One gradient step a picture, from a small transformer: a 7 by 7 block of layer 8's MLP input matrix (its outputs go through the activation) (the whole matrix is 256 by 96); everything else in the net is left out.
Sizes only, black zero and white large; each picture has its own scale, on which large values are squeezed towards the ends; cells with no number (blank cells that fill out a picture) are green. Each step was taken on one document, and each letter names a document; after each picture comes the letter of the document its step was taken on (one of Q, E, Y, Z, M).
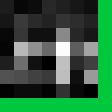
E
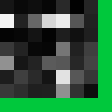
E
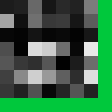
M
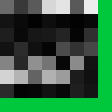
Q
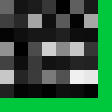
M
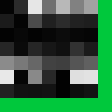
Q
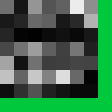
Q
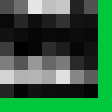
Q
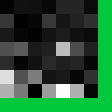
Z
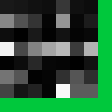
Z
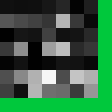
E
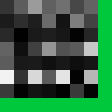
M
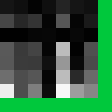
Z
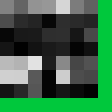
Q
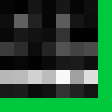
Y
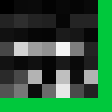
Z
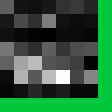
Q
